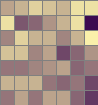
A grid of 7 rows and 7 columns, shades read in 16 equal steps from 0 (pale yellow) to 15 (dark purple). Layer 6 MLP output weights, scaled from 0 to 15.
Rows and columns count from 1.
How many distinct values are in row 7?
4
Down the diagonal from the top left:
5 10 4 5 5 8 12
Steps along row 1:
down down up up down same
